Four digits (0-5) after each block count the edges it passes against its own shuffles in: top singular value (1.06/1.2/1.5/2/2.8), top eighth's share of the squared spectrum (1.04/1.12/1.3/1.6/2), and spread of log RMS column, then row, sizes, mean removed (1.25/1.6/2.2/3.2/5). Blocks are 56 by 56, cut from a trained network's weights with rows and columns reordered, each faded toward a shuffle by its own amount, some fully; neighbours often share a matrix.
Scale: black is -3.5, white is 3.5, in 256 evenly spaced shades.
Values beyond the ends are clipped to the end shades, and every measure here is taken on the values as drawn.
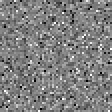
2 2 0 0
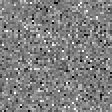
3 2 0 1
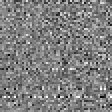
4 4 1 3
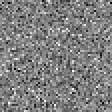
0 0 0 0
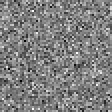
0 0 0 0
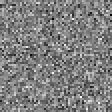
2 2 0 1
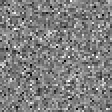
1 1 0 0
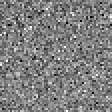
1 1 0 0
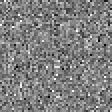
3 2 0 1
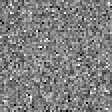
0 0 0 0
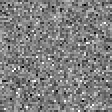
0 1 0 0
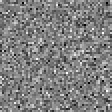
0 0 0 0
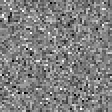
1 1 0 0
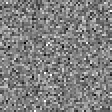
0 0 0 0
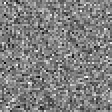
0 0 0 0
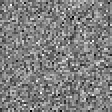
0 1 0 0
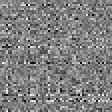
4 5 1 3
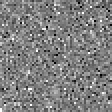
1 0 0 0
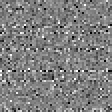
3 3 0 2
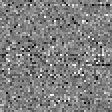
3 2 0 2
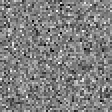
2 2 0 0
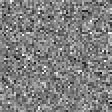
2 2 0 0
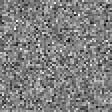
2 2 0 0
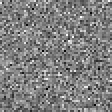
0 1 0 0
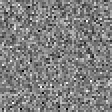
0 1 0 0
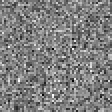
2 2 0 1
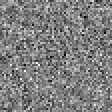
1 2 1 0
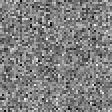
2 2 0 1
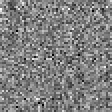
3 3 1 1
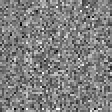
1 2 0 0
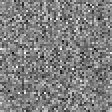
2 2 0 1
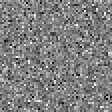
1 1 0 0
